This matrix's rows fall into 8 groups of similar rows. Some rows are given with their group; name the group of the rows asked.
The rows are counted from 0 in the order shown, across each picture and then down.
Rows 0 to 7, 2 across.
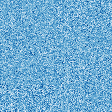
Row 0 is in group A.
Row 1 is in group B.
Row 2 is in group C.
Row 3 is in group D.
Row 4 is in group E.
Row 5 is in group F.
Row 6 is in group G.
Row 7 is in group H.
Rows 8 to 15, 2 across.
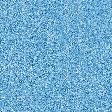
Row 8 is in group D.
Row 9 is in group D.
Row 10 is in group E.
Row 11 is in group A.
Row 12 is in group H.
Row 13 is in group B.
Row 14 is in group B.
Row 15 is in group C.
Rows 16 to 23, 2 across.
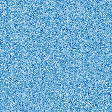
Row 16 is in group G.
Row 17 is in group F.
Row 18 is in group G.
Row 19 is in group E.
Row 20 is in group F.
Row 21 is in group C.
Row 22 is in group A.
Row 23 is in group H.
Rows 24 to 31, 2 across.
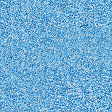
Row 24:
F
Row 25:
C
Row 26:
D
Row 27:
D
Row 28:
E
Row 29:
E
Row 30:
C
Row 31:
C
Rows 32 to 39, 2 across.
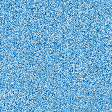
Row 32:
C
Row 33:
A
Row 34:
E
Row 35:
G
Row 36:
H
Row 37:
B
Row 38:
H
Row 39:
E
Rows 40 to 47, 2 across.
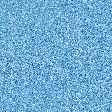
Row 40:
A
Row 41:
C
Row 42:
B
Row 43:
D
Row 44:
G
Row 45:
C
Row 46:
D
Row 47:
B
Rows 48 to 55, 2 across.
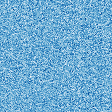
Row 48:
H
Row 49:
C
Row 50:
F
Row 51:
E
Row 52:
C
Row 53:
D
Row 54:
F
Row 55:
E
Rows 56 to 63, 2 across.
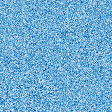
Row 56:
D
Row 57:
F
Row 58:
H
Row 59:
C
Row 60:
C
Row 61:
E
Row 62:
G
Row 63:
B
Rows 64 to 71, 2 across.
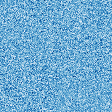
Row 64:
H
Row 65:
D
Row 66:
E
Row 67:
E
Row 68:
D
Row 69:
E
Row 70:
C
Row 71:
A
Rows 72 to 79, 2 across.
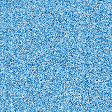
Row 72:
B
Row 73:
E
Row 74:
B
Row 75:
D
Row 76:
C
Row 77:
C
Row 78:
G
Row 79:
H
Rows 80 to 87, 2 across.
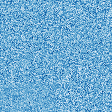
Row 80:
E
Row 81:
G
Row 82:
E
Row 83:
E
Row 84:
F
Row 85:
A
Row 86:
C
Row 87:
H
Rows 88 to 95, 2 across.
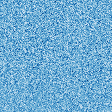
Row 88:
B
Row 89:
F
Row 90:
D
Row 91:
B
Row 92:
G
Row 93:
E
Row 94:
H
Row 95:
D
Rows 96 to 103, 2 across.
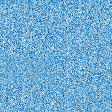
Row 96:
H
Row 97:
A
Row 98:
A
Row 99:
F
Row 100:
B
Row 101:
F
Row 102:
A
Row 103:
F
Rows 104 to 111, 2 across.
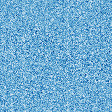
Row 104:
A
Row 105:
B
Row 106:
B
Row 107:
B
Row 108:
D
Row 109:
C
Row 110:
G
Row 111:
F
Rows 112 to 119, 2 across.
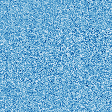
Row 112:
F
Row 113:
H
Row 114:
C
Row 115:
G
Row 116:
B
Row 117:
D
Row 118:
C
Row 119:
B
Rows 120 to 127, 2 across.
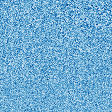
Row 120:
F
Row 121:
C
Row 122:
D
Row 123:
D
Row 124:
D
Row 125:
D
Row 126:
C
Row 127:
H
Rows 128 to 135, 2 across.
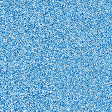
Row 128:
C
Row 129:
F
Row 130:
D
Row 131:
F
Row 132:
G
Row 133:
E
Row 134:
G
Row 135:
B
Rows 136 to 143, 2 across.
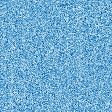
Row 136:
B
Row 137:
C
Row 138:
A
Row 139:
G
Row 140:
F
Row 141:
D
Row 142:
H
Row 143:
A
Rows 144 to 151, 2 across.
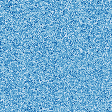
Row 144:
C
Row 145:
D
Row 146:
E
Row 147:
D
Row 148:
C
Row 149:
E
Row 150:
C
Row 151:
B
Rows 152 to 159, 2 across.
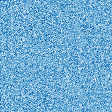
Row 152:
F
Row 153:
C
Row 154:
B
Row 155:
D
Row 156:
E
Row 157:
A
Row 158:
E
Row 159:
D
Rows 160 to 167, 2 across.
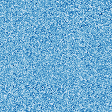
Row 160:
B
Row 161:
C
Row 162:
D
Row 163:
F
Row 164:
H
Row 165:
D
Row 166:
D
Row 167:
D
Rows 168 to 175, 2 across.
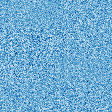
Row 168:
B
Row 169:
D
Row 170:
G
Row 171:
F
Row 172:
H
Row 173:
B
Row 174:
C
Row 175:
C
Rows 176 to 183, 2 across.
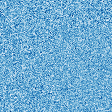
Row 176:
G
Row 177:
D
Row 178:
C
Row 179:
A
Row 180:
A
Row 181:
D
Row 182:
G
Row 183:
C
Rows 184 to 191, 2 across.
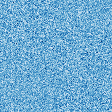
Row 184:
D
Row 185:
A
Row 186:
D
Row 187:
C
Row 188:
B
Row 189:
D
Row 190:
E
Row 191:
E
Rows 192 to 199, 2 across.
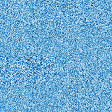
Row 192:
D
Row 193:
C
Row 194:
D
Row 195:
D
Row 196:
G
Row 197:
F
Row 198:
D
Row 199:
A
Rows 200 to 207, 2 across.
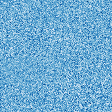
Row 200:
F
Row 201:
B
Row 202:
G
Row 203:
H
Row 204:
E
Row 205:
A
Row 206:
E
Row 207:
D
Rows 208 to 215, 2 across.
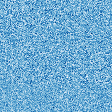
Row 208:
D
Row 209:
E
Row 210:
C
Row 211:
C
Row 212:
D
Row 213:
C
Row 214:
B
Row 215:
D
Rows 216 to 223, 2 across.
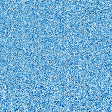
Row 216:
D
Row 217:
G
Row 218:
D
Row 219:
B
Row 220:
D
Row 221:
A
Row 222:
G
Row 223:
B
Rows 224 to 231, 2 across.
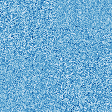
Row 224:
G
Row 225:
A
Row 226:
H
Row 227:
E
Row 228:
D
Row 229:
G
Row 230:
D
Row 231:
D
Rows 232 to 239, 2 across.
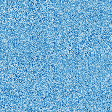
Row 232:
H
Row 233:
E
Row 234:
E
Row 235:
A
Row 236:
H
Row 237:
A
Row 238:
C
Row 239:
B
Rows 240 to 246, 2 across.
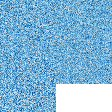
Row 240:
C
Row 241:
D
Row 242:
G
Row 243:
E
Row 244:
B
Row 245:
B
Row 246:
H
